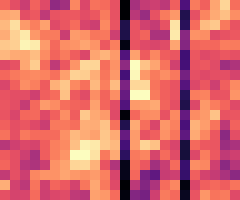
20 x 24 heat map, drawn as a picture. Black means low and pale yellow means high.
Columns 13 and 19 differ from the columns beside them. Most values sit high, with a long tail of low ones. Streaks run downward.
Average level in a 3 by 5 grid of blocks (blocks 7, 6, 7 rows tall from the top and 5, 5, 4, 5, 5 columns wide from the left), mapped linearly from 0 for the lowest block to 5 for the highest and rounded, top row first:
5 3 1 1 3 | 3 5 2 2 3 | 2 5 1 0 2
